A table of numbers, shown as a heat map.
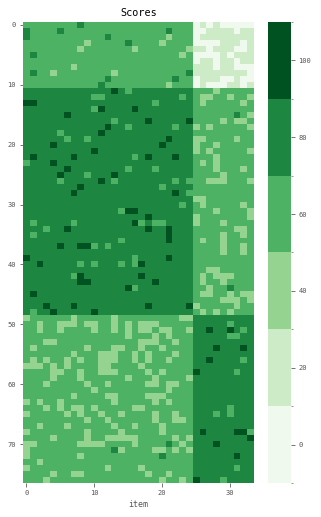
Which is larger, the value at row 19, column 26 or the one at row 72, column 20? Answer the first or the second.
the second
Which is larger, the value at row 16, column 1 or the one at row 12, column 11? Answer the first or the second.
the first
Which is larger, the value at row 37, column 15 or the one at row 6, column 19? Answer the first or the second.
the first
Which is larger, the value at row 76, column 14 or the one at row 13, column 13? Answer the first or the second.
the second
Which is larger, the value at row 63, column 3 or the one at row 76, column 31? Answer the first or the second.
the second
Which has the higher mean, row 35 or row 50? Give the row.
35
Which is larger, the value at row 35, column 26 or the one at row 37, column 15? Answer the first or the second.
the second
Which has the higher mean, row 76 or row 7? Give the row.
76
